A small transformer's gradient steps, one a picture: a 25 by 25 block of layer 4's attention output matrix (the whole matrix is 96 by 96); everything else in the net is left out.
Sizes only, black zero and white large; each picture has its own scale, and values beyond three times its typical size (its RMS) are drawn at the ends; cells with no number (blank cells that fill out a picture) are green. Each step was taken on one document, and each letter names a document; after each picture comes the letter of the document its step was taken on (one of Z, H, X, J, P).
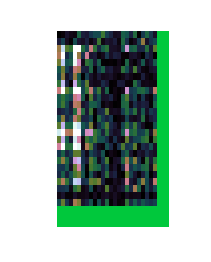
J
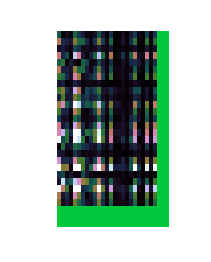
J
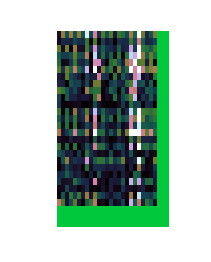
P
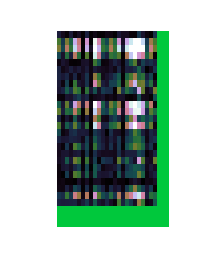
P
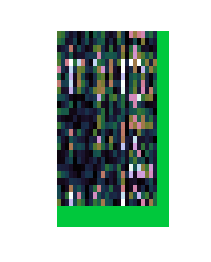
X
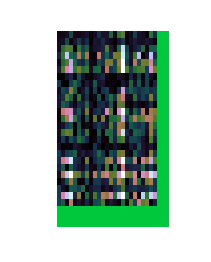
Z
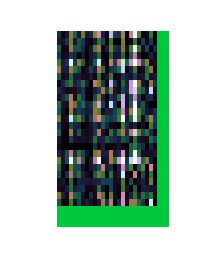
X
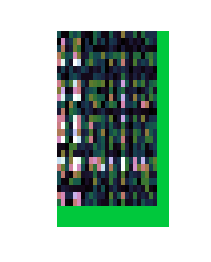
Z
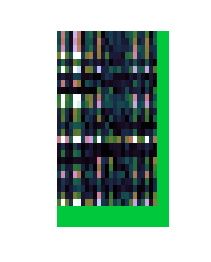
J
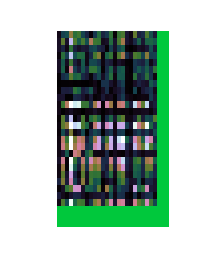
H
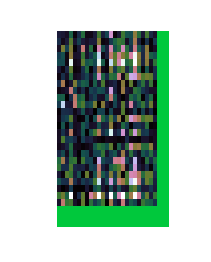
X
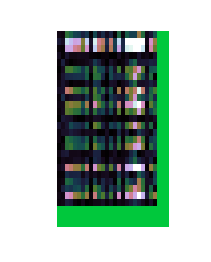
P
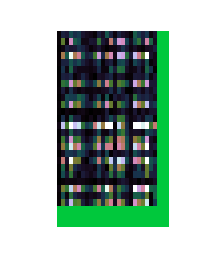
H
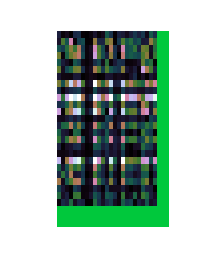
Z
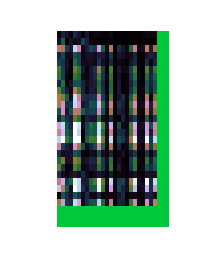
J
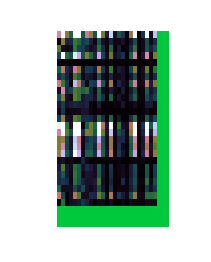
J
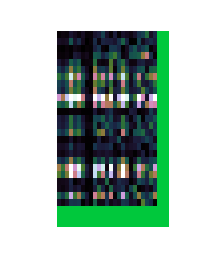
Z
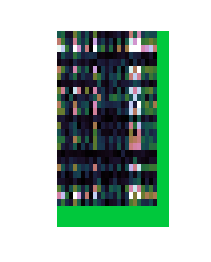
P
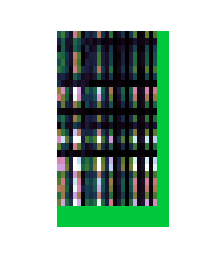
J
